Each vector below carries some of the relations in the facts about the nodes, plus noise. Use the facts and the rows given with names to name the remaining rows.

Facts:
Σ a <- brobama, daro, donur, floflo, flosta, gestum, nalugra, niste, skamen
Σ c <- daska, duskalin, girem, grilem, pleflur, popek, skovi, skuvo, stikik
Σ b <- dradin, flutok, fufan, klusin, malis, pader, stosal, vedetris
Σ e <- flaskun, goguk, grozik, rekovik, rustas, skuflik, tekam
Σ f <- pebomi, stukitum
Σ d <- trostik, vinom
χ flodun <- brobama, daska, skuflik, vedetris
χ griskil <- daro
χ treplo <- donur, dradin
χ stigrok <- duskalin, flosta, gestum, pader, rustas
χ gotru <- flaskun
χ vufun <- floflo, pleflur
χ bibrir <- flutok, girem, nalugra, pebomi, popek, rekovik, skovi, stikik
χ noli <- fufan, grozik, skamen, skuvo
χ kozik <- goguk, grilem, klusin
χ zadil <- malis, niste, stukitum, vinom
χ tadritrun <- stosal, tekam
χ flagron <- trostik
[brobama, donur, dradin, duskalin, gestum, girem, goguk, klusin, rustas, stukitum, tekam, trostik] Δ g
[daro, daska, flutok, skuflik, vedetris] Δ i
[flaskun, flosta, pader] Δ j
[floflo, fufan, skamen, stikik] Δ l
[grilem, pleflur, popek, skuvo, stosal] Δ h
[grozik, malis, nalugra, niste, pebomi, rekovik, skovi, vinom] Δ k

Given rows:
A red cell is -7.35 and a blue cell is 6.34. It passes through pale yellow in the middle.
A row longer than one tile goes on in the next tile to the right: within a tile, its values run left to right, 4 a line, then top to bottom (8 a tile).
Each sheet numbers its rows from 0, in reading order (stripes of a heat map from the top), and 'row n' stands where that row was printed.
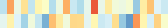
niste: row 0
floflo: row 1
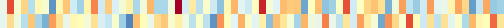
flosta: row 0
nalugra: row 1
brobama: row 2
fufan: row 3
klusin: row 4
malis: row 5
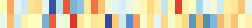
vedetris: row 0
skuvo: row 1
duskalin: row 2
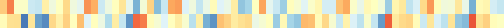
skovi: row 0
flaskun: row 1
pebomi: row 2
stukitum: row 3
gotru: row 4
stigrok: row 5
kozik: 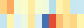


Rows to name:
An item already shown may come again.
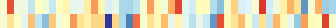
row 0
trostik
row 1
daska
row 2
flodun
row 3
dradin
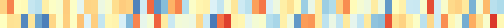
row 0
skovi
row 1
flutok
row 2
goguk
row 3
grozik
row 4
stigrok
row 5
klusin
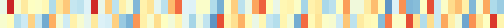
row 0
skamen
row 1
gestum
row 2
flodun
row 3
noli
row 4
stosal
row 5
klusin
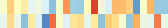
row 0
daro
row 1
fufan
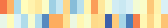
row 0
rekovik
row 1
pleflur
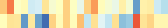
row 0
skovi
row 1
stigrok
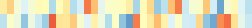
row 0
zadil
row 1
bibrir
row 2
rustas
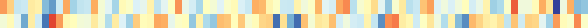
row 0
skuflik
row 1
vinom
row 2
stukitum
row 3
popek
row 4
tekam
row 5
pebomi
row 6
pader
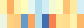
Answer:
grilem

